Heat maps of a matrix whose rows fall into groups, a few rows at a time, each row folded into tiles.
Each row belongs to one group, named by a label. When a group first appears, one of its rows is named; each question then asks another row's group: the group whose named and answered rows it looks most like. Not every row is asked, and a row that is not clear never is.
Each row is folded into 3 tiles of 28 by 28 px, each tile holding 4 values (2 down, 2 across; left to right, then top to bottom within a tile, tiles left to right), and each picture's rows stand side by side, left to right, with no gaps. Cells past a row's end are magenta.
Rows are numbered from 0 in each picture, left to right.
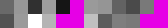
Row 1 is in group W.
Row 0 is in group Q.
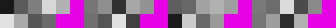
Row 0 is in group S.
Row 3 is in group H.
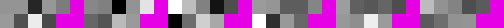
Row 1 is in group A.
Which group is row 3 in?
W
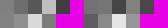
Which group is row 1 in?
Q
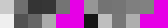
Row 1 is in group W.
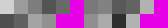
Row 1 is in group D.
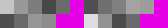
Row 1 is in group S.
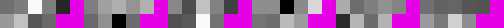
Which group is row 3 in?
A
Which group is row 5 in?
Q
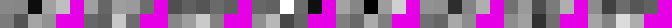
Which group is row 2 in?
Q
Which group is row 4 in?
A
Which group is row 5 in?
A
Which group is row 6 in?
D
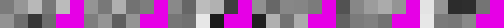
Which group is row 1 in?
H
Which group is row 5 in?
W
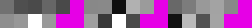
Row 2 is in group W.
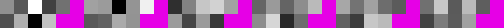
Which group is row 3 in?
D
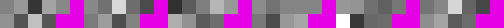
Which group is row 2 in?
S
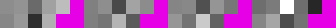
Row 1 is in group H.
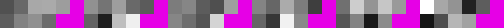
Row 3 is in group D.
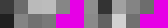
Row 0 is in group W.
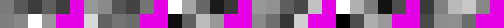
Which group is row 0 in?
Q
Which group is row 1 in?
W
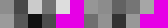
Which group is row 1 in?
D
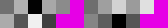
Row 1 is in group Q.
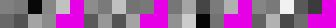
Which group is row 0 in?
A
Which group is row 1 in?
H
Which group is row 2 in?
D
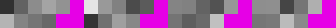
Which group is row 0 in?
S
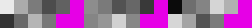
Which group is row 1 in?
Q
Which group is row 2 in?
S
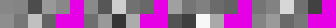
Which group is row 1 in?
H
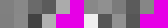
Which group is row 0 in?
D
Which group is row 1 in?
W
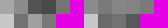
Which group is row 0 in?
W
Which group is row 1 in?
W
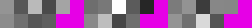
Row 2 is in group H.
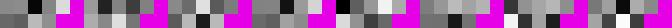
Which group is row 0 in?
A
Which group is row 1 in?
Q
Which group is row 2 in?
H
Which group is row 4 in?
S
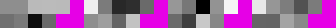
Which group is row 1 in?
W
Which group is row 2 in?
A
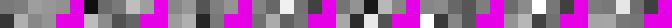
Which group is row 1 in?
S
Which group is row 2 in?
D
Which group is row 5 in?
W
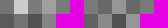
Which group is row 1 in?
H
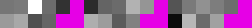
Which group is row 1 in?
S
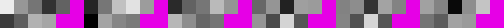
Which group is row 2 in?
S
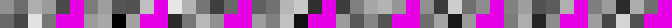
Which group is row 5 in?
H
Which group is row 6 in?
D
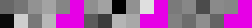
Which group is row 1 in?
A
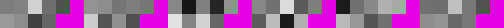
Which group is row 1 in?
W
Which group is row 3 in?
H
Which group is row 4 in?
S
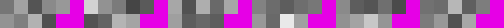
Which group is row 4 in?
Q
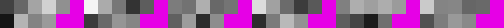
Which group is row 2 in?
H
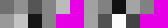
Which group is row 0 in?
D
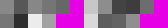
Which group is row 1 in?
W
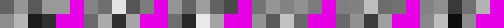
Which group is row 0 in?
D
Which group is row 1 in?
H
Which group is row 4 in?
H
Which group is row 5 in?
D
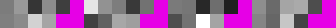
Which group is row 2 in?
Q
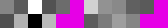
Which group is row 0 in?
H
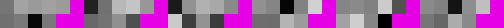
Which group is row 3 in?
A
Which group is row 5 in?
A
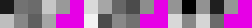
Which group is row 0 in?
S
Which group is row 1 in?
W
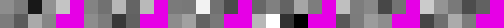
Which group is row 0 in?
A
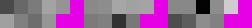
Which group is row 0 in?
S
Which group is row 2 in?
A
